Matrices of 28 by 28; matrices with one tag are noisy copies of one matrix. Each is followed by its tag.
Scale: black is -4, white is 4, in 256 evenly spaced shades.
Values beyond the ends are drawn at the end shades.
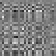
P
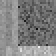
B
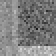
B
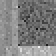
B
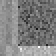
B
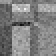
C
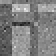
C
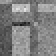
C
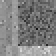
B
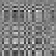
P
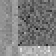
B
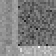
B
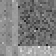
B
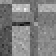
C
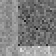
B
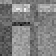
C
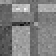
C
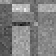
C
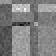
C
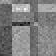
C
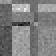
C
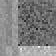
B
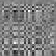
P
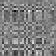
P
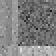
B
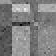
C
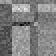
C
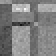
C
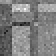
C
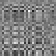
P
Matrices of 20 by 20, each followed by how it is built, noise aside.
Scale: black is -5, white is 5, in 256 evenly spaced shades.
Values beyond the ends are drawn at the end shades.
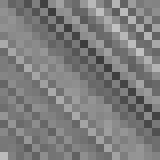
Toeplitz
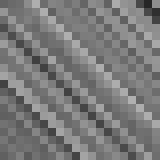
Toeplitz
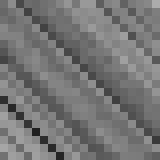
Toeplitz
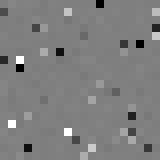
sparse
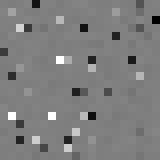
sparse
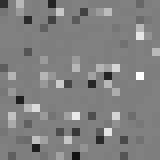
sparse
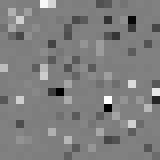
sparse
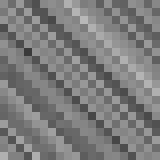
Toeplitz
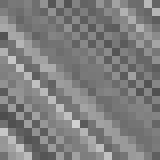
Toeplitz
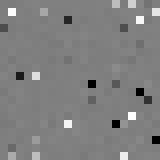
sparse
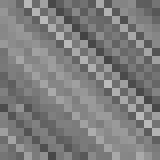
Toeplitz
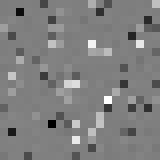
sparse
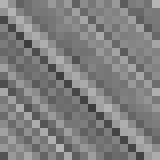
Toeplitz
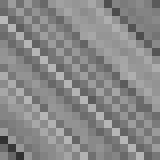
Toeplitz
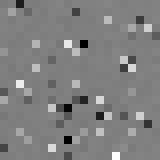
sparse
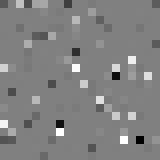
sparse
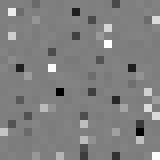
sparse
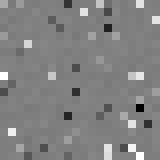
sparse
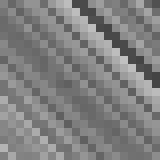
Toeplitz
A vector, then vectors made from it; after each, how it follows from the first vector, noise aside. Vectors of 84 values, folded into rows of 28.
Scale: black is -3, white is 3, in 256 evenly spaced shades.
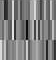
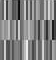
wrapped around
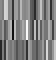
negated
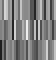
negated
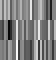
wrapped around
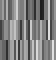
wrapped around
